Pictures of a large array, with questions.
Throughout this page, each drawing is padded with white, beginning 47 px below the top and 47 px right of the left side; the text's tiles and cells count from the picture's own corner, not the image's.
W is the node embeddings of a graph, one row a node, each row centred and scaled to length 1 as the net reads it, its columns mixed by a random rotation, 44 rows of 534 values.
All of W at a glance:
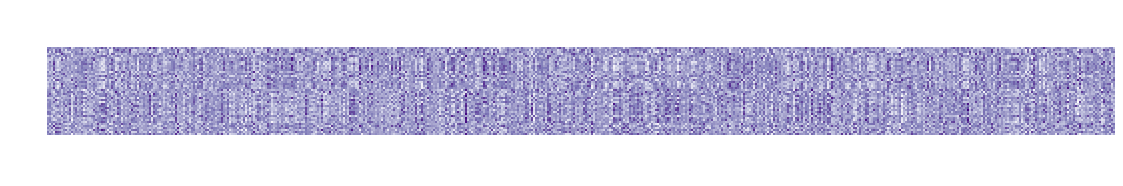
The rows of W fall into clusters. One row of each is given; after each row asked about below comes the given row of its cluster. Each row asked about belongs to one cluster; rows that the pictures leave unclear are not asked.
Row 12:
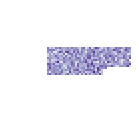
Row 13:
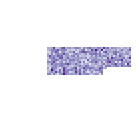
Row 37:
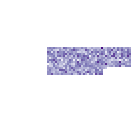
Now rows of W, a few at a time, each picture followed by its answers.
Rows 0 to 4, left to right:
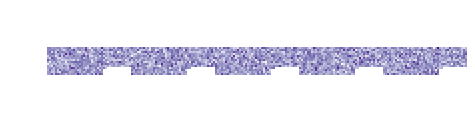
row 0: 37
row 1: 12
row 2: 12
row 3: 13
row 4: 37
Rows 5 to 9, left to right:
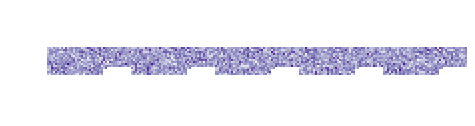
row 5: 13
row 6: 13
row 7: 13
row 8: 13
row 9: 13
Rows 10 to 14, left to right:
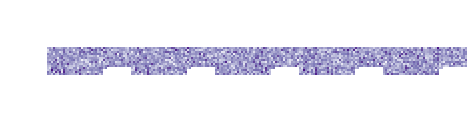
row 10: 13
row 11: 13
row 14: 37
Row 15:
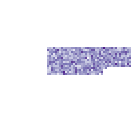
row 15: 13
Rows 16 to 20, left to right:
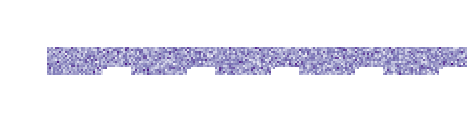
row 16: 12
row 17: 13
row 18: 13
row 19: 13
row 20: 13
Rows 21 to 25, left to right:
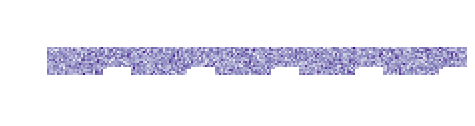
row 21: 37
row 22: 12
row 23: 37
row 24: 37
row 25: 13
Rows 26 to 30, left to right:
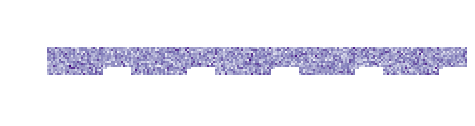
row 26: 37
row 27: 13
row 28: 37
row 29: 37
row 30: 37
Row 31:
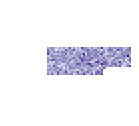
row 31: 37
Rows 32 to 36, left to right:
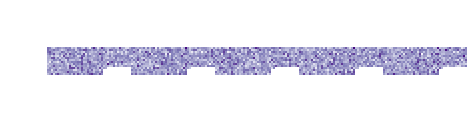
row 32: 37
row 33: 37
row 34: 13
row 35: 37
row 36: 37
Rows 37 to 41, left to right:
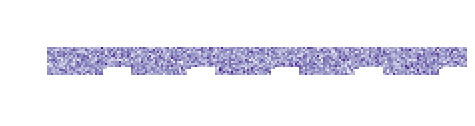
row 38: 12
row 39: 13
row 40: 12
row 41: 37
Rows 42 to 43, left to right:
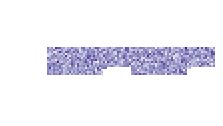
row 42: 12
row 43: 37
